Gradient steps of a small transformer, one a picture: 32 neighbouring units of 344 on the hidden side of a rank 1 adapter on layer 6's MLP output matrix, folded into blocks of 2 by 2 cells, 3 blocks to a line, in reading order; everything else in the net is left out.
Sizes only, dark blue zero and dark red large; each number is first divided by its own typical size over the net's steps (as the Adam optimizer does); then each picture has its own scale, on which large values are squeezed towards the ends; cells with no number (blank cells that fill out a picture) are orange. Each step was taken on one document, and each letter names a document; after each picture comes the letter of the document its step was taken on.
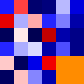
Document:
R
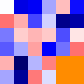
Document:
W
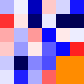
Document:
W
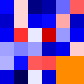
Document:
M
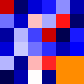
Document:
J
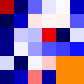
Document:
J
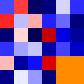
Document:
R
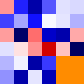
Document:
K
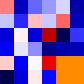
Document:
J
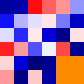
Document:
K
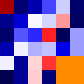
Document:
J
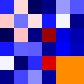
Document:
R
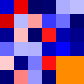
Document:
R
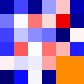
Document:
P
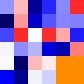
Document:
M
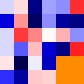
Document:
W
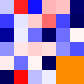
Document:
P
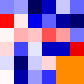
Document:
W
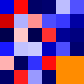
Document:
R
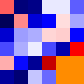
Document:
W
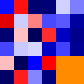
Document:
R
